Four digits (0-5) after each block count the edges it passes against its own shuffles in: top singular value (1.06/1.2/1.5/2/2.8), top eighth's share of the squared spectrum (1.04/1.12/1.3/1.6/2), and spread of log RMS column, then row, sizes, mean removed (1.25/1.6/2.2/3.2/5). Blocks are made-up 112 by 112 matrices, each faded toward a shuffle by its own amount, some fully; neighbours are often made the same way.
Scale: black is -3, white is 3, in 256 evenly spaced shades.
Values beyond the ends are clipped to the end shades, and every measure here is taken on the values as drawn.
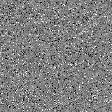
3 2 1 0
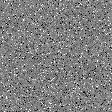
1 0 0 0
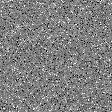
2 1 0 0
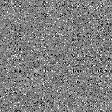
4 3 2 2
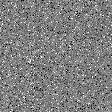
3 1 0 0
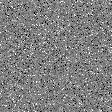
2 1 0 0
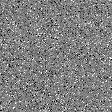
2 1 0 0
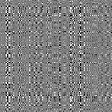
5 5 4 4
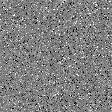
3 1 0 0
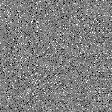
3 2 1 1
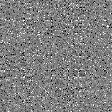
4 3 2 2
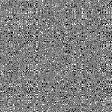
5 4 3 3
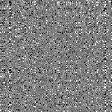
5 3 3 2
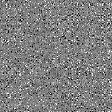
4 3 2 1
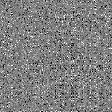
4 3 2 1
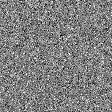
0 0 0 0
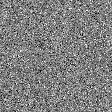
0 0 0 0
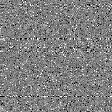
4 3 1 2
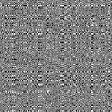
5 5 3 4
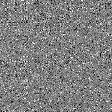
3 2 1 1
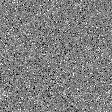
0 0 0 0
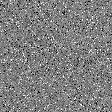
2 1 0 0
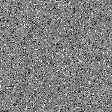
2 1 0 0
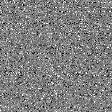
1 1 0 3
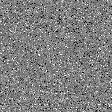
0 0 0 1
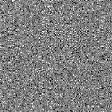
4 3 2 2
